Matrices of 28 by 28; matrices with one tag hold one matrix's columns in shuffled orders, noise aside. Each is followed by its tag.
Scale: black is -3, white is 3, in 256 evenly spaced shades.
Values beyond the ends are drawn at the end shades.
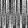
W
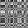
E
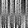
W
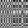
E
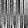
W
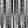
W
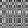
E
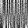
W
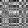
E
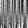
W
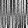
W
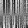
W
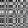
E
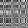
E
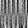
W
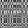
E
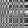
E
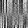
W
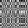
E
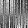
W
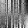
W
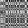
E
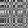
E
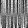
W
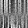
W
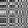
E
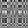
E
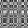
E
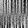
W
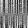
W
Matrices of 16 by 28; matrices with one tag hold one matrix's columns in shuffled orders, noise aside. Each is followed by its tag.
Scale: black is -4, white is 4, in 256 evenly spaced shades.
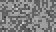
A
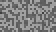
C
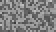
C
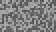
C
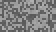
C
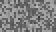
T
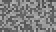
A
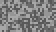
T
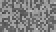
T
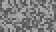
T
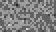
C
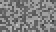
A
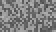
T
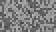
T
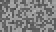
T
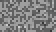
A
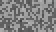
T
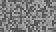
A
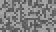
T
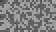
C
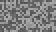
A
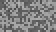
A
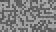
A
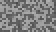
C
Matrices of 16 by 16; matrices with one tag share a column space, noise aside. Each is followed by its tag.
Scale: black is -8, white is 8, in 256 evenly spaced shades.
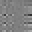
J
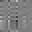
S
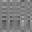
S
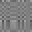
S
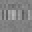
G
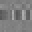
G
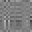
S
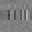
G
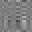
S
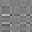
J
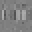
G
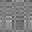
S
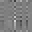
S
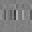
G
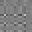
J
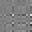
J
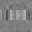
G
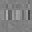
G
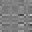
J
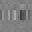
G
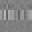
G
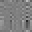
S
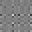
J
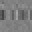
G
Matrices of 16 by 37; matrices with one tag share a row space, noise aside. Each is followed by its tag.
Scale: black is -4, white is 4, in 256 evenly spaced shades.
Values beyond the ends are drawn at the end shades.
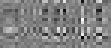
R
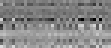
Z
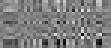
R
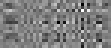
R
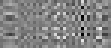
R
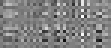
R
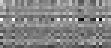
Z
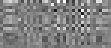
R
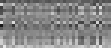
Z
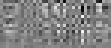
R
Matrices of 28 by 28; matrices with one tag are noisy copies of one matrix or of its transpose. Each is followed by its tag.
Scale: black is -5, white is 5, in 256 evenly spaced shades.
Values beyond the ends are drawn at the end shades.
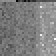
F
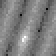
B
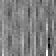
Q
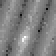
B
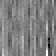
Q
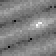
B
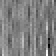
Q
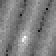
B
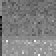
F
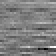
Q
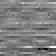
Q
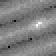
B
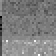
F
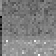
F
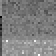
F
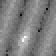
B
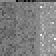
F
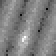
B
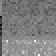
F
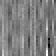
Q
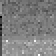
F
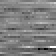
Q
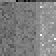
F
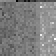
F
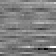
Q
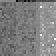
F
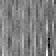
Q
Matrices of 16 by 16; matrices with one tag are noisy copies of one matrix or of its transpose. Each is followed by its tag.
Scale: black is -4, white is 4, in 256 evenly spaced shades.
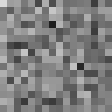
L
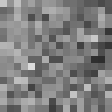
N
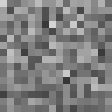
L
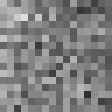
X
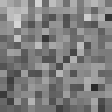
X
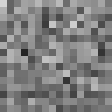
L
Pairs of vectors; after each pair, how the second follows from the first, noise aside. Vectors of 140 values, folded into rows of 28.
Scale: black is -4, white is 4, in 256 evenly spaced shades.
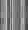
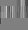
partly zeroed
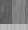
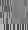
sign-scrambled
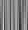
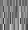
sign-scrambled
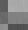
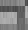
wrapped around
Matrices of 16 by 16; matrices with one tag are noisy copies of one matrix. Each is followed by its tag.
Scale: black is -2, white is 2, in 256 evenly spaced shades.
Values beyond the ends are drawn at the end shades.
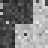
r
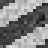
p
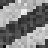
p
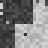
r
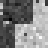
r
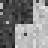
r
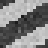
p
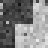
r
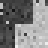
r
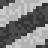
p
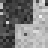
r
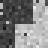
r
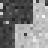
r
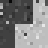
r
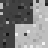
r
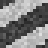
p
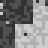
r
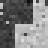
r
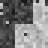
r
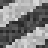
p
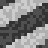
p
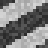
p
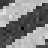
p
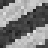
p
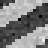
p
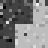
r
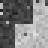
r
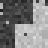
r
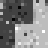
r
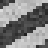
p
